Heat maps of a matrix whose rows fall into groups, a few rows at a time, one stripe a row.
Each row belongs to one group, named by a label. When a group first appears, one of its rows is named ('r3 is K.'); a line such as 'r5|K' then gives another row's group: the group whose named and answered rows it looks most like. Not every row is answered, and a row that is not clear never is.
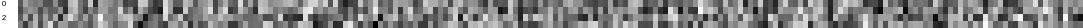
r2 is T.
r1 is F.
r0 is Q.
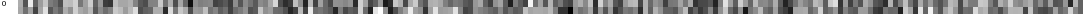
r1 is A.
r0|A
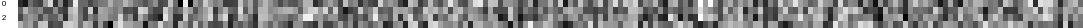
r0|F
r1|Q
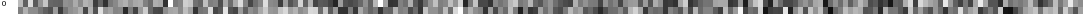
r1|Q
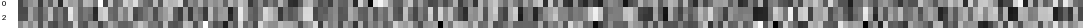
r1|F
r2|F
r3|Q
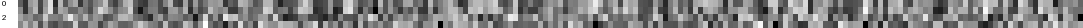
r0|F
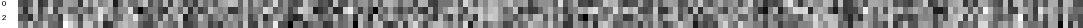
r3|A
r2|T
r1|F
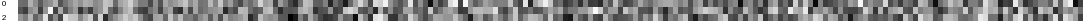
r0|T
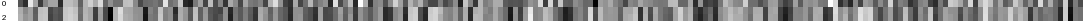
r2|A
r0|T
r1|A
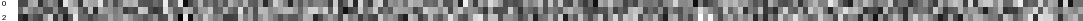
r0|T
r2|F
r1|Q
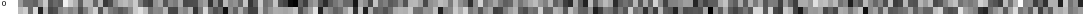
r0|A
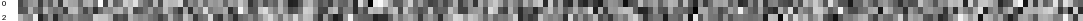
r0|T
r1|F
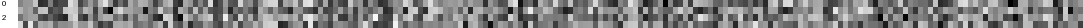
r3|A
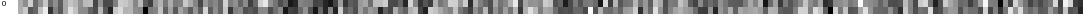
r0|A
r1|A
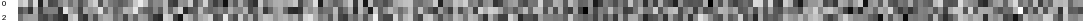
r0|Q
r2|Q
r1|T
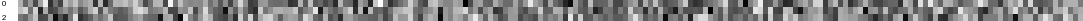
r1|Q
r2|Q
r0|A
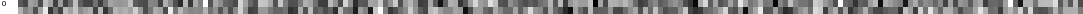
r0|F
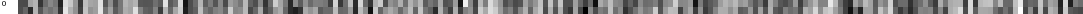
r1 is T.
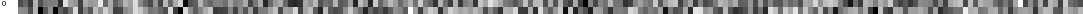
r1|Q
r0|T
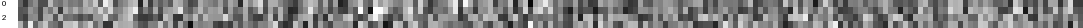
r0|T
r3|A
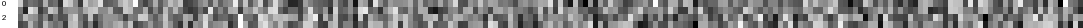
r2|Q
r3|F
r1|T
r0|T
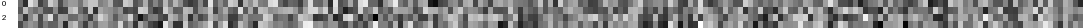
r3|F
